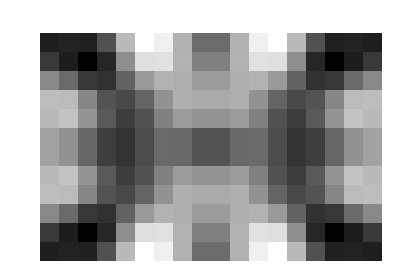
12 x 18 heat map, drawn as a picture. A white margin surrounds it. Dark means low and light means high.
Odd rows or columns: none. Slope: none. Mirror symmetry: left to right and top to bottom. Lone odd cells: none.
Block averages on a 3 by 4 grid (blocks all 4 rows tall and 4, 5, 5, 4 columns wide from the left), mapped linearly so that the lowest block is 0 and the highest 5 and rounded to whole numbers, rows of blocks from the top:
0550 | 3113 | 0550
